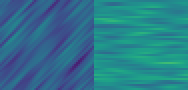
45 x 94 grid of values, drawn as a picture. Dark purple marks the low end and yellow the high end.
The table splits into one row of 2 panels. Panel 1,1: low, slanting up to the right. Panel 1,2: middling, streaked across.
